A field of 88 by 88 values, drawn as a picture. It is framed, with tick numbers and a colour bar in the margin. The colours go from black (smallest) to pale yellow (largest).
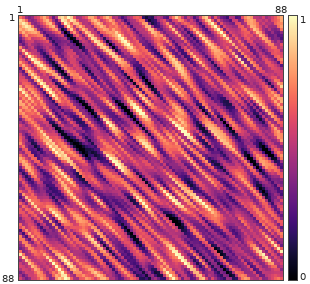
Streaks slant down to the right. The ninth with the highest average is the bottom left. On average the colour sits 50% of the way up the scale.
